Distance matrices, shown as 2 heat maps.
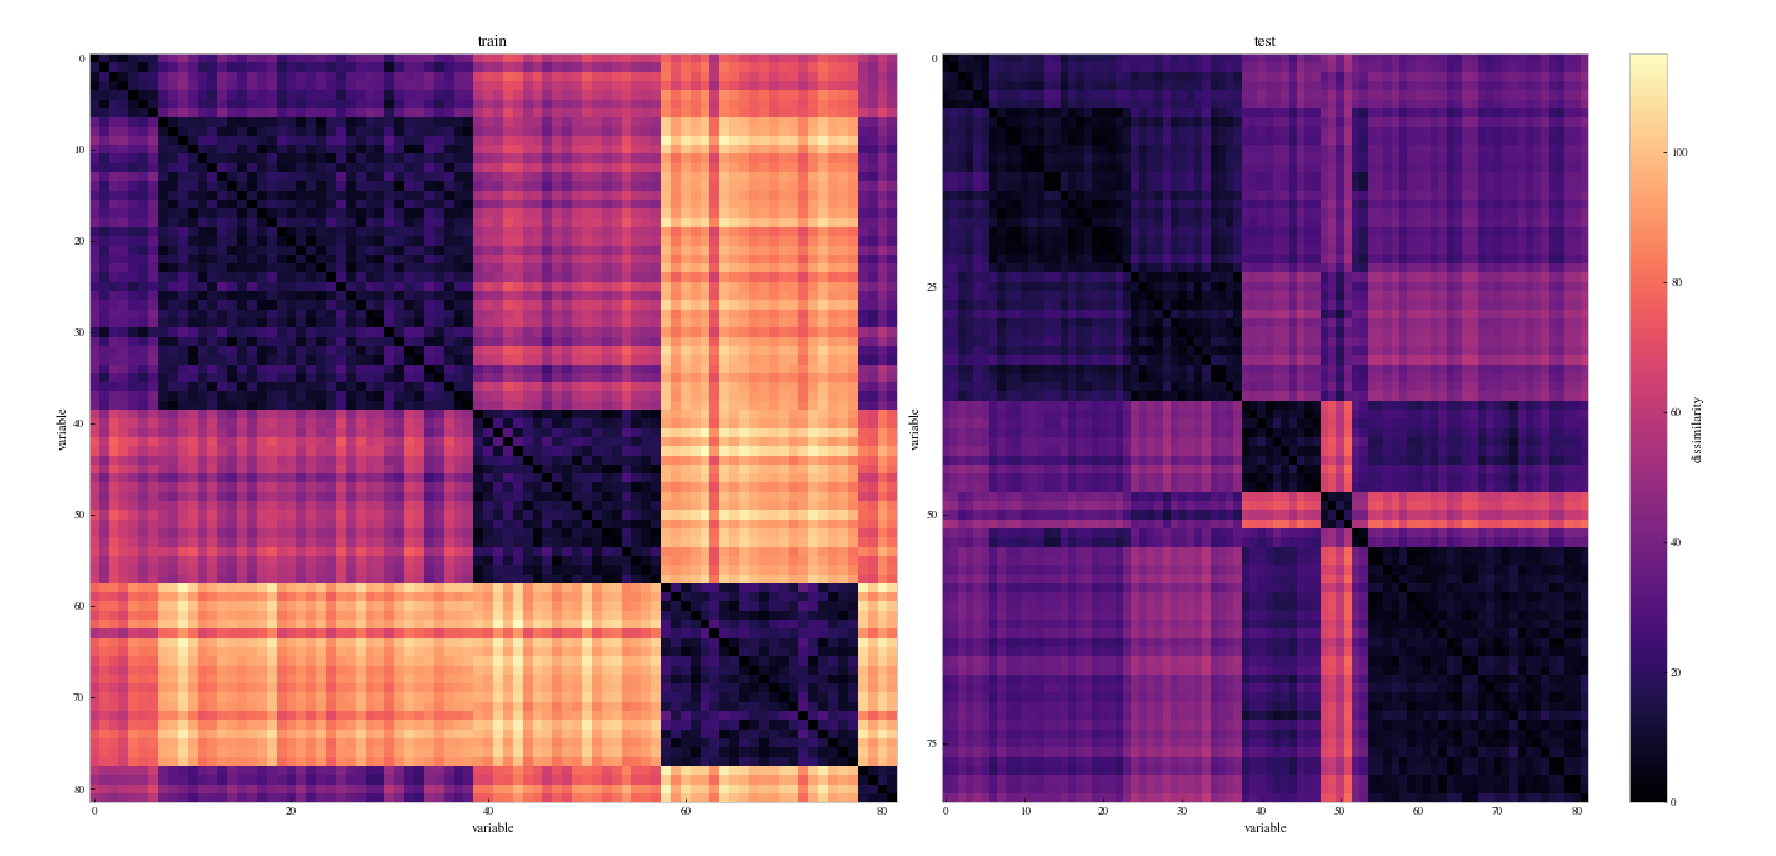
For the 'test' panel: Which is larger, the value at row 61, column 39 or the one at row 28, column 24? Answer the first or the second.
the first
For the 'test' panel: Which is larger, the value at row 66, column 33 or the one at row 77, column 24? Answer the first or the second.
the first
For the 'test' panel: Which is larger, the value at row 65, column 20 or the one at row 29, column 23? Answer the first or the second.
the first
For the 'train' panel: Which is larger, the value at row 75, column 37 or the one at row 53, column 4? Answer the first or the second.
the first
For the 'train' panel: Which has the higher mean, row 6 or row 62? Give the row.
62
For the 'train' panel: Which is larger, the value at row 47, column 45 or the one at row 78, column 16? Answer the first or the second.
the second
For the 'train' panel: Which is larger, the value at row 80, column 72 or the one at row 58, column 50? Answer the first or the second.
the second
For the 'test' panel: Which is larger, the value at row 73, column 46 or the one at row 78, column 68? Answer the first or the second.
the first
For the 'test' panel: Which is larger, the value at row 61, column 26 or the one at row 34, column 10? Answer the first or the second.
the first
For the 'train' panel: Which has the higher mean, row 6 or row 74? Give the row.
74
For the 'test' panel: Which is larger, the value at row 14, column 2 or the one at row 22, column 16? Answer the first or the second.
the first
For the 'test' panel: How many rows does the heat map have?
82
